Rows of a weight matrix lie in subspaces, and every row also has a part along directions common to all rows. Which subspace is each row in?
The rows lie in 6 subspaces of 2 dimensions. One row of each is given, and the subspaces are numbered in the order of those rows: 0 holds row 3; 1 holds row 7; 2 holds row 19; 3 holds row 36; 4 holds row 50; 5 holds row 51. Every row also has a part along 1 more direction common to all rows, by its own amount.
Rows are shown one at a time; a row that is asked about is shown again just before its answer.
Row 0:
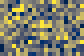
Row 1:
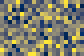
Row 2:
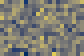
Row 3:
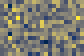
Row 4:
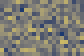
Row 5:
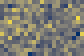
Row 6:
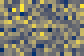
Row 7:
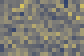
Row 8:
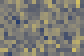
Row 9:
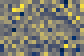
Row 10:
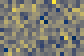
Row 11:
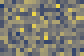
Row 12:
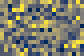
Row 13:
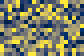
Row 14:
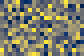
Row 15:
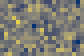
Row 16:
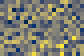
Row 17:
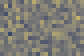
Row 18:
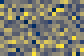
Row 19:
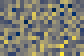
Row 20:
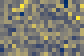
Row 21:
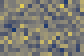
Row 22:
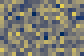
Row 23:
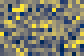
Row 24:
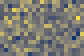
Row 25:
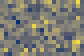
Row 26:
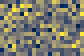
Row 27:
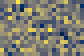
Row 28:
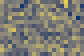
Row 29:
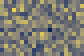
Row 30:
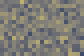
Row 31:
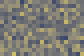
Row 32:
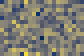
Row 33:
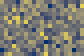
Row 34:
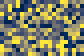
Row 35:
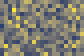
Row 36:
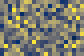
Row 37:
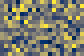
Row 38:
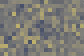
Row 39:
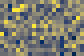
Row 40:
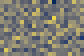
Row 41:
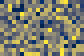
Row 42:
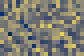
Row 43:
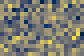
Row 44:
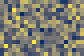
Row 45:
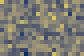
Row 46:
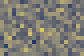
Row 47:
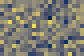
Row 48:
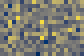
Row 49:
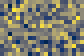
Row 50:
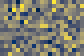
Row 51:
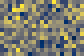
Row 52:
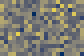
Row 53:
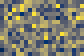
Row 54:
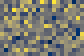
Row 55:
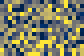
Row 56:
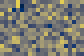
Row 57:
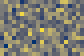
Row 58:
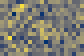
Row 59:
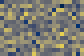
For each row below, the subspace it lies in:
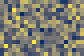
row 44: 3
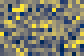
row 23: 5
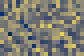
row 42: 0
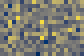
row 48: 0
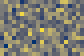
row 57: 3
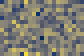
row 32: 1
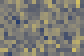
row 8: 5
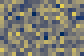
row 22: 2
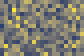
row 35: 3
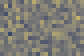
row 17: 0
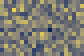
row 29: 0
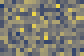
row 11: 2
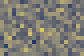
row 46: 3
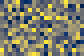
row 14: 5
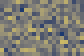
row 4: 4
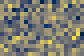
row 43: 4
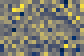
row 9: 1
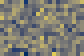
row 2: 1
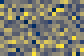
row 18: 2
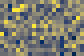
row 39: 5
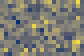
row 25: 5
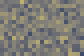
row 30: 3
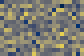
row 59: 2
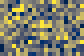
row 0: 3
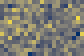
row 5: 4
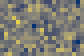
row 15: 5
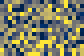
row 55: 0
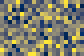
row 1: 5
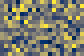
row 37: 4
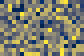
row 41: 1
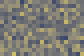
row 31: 3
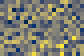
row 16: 2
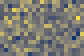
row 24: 4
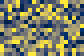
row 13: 0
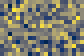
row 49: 0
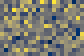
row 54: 4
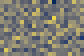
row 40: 4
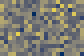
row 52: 2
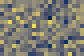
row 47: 4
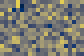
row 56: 0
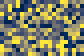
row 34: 0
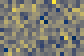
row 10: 5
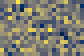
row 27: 4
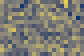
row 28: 1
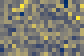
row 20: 1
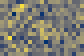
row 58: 3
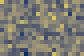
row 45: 1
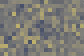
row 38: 3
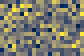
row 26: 2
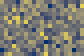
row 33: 5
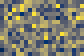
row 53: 2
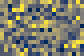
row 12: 5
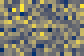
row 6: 0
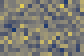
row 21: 1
